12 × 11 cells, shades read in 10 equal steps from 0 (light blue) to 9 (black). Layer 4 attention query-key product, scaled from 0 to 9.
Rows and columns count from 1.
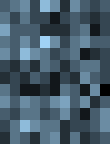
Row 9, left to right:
3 5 3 4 5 3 2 5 3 7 5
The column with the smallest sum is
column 3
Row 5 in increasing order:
1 3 3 4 4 5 5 6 6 7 8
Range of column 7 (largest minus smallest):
5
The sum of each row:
48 64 61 43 52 60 66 70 45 55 49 59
